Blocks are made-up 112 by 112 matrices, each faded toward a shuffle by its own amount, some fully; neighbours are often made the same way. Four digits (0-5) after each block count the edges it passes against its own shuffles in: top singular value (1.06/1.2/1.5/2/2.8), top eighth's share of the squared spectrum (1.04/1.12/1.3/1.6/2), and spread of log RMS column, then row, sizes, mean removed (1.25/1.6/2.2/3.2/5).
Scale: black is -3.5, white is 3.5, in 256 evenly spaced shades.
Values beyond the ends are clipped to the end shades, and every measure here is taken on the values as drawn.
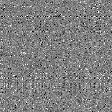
4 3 2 2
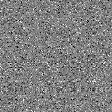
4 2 0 2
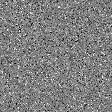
2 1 0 0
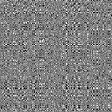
5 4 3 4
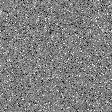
0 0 0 0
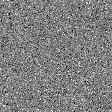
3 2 0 0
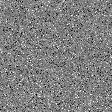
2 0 0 0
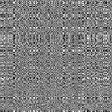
5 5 4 4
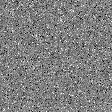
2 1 0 0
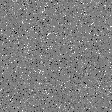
0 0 0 0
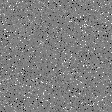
0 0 0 0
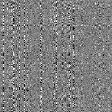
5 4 4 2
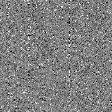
3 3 2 0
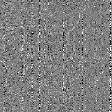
4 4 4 1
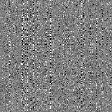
4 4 4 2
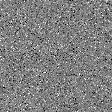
3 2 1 0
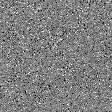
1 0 0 0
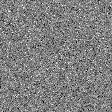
0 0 0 0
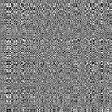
5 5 4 4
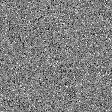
0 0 0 0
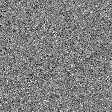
0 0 0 0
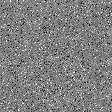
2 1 0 0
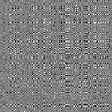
5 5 4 4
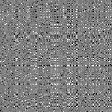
5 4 3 3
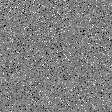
2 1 0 0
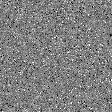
1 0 0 0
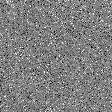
0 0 0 0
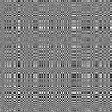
5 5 5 5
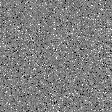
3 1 0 0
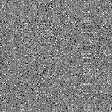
4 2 1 1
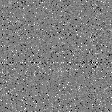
3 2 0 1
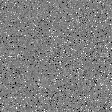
3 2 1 1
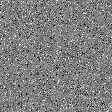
1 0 0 0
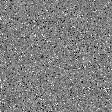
3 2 0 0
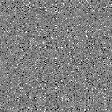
4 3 2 2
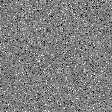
2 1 0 0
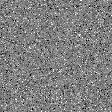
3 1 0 0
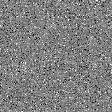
3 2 1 1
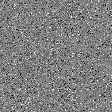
3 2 1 0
